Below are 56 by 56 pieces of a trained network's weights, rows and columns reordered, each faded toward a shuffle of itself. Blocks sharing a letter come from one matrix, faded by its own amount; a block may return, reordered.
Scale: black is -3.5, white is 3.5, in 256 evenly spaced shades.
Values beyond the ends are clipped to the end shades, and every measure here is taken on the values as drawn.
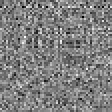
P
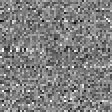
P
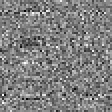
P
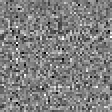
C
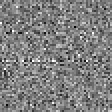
P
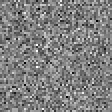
C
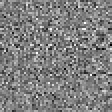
P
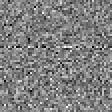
P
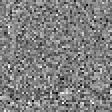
C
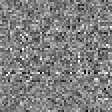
C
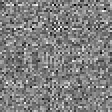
P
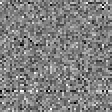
P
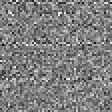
P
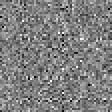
C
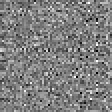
C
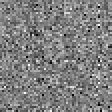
C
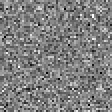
C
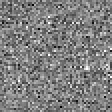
C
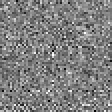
P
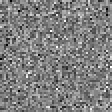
C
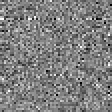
C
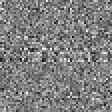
P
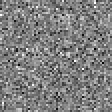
C
